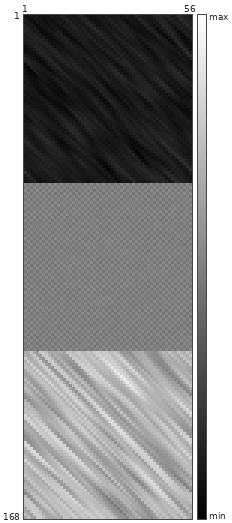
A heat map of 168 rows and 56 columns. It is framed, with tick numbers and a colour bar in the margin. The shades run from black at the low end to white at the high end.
The table splits into 3 rows of 1 panel. Panel 1,1: very low, slanting down to the right, faint in contrast. Panel 2,1: middling, checkered, faint in contrast. Panel 3,1: high, slanting down to the right.
